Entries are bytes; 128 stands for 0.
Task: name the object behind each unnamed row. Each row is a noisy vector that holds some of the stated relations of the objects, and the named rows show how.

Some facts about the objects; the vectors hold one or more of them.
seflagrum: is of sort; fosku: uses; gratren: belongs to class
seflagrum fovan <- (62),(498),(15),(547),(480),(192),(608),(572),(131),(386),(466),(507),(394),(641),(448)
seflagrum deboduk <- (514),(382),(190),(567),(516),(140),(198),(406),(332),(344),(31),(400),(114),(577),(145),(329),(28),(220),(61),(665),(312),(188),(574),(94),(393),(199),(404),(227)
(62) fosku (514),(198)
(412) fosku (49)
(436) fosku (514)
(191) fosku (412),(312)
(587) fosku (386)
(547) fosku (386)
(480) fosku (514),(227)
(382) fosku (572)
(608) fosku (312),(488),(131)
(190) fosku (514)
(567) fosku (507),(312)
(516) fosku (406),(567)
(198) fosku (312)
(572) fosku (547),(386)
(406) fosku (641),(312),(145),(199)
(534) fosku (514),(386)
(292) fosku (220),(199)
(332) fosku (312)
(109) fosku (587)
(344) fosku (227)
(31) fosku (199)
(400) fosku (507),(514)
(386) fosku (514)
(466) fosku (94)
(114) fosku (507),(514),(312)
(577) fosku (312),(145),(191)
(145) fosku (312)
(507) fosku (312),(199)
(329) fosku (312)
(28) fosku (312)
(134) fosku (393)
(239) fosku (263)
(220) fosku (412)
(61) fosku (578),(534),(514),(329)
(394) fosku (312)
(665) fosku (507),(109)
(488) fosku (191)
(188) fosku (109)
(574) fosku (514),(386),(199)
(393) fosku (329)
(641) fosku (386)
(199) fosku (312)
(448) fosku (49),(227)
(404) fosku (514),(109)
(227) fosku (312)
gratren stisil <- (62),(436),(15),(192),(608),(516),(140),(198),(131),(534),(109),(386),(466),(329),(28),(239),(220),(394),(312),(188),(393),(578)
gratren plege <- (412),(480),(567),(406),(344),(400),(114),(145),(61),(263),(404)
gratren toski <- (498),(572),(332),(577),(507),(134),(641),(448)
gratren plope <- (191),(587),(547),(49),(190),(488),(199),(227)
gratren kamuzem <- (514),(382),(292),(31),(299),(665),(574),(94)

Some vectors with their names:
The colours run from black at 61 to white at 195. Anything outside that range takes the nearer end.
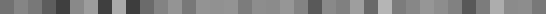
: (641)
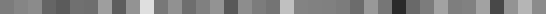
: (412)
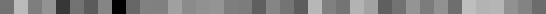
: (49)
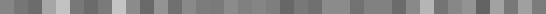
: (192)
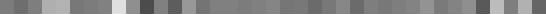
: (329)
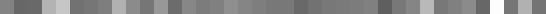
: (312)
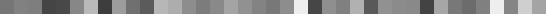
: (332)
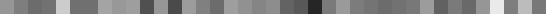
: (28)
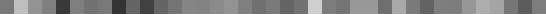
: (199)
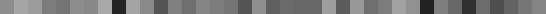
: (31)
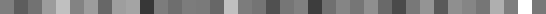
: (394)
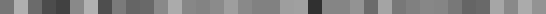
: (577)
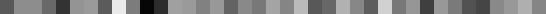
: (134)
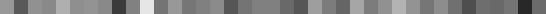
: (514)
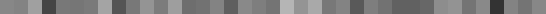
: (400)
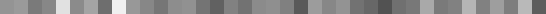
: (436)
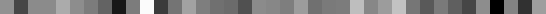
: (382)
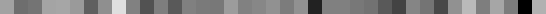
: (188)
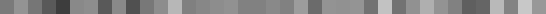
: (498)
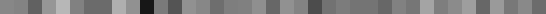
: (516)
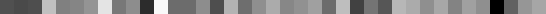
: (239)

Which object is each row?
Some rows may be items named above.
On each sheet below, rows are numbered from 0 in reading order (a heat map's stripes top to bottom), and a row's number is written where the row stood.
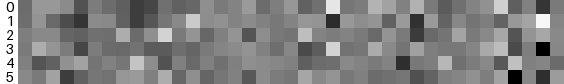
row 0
(547)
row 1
(448)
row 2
(412)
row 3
(587)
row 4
(198)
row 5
(404)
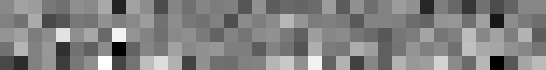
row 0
(31)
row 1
(61)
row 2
(436)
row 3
(49)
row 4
(263)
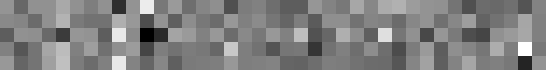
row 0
(94)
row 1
(466)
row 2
(134)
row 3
(394)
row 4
(109)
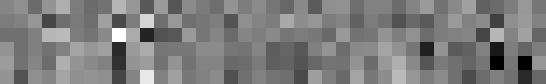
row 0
(466)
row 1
(480)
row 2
(393)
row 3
(292)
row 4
(665)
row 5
(514)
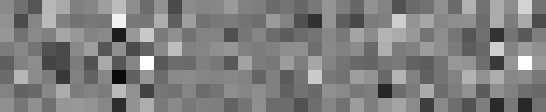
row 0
(220)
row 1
(578)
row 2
(299)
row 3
(507)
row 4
(344)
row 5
(227)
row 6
(62)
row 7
(574)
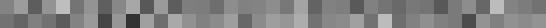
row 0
(608)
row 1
(572)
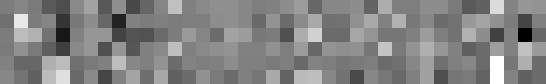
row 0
(507)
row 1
(488)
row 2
(190)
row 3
(498)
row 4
(312)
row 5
(131)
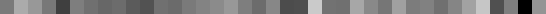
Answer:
(587)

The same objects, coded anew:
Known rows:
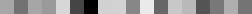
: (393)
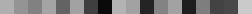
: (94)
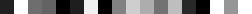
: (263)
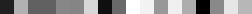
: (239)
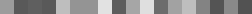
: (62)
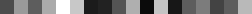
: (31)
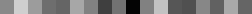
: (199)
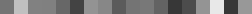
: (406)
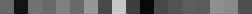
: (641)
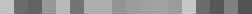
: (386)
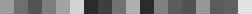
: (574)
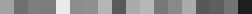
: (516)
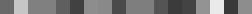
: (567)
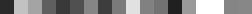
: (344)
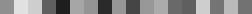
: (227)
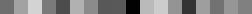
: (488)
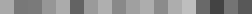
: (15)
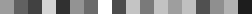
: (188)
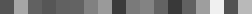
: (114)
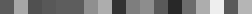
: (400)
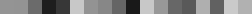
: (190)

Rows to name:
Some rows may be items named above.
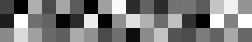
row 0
(134)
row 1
(263)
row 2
(199)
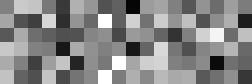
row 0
(191)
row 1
(188)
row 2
(480)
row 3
(587)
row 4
(578)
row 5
(109)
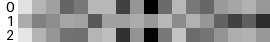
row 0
(547)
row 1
(312)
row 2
(547)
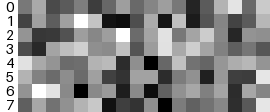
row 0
(61)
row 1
(31)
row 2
(436)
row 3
(608)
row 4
(547)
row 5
(514)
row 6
(49)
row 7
(292)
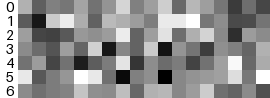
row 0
(198)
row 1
(131)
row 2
(436)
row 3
(665)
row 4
(404)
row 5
(382)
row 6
(466)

